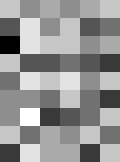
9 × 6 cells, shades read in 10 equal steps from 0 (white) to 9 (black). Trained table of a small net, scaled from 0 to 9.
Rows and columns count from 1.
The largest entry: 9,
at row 3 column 1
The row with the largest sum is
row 4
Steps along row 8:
up down up down up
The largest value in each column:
9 6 7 6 7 7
